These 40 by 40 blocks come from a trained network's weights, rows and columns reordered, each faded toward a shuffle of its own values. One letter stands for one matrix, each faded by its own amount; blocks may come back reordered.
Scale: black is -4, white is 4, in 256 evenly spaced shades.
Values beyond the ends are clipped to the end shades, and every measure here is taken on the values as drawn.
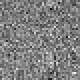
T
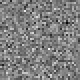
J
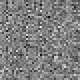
T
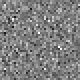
J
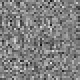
T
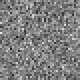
J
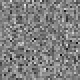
T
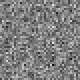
T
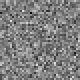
T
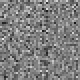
T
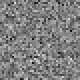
J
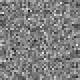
T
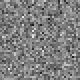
J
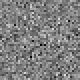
J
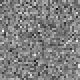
J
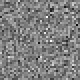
T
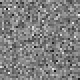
J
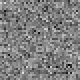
J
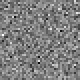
J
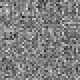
T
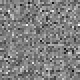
J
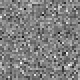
J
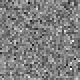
J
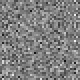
T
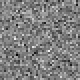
J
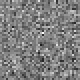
T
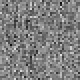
T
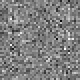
T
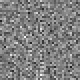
T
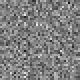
T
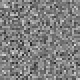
T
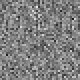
T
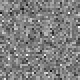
J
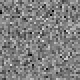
J
